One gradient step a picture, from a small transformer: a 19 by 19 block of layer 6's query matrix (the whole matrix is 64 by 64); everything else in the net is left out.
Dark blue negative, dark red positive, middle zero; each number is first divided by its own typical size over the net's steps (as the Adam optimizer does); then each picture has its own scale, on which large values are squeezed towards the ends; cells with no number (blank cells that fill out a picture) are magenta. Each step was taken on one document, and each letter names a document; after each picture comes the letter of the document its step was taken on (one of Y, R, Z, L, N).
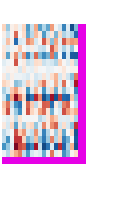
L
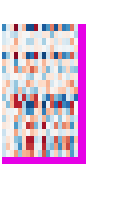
L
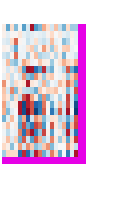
L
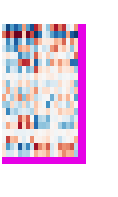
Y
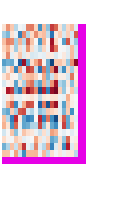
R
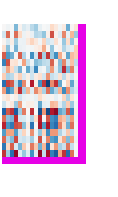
R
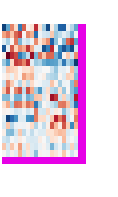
Y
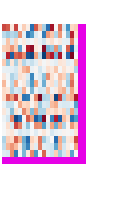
L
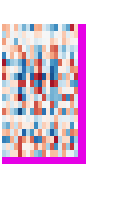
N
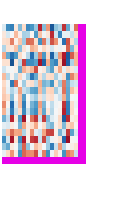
R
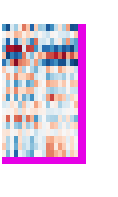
Y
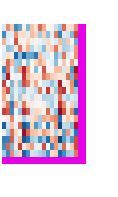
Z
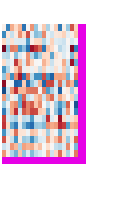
Z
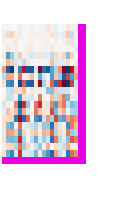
R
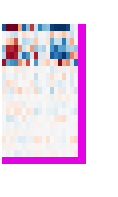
Y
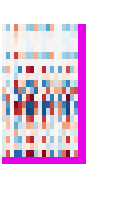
L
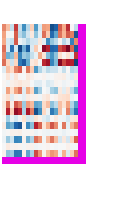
Y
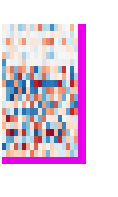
N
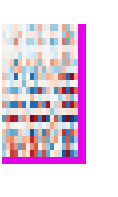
R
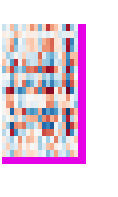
R
